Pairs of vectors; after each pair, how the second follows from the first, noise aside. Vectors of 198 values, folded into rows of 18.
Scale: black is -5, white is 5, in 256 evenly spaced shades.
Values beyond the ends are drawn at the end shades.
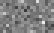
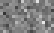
sign-scrambled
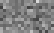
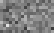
wrapped around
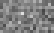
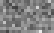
wrapped around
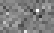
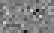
sign-scrambled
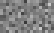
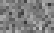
sign-scrambled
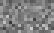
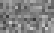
sign-scrambled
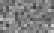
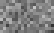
sign-scrambled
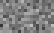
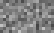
sign-scrambled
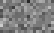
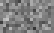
wrapped around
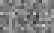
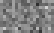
wrapped around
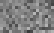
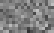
sign-scrambled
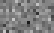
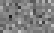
wrapped around
